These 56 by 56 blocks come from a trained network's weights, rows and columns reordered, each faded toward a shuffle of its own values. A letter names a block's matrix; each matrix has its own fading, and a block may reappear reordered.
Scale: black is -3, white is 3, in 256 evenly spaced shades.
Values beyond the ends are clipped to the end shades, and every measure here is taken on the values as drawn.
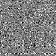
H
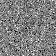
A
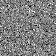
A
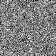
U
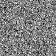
U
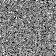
A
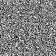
U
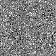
A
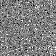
A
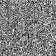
U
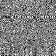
H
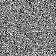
A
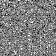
A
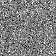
A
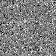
A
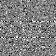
H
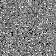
A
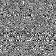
H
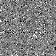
A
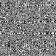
H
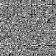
H
